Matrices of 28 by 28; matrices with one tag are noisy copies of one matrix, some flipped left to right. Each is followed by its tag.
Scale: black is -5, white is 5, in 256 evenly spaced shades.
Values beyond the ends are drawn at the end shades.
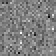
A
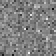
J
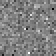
J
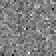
J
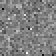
J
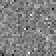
J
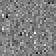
A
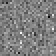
A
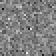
J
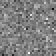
J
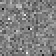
J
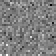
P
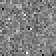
J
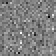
A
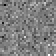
P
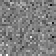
P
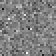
J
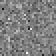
J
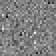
A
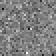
J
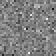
J
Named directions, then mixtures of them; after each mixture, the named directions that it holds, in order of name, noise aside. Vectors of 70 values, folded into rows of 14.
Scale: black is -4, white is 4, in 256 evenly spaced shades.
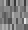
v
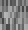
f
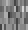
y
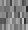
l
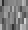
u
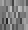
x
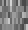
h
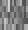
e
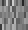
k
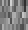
h, v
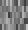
h, y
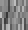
e, f, l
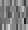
l, y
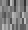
h, v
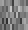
x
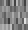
v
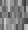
e, h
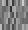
k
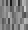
f, h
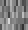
h, k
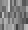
e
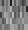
f, k, l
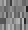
l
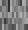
e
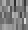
e, v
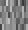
h, k, y
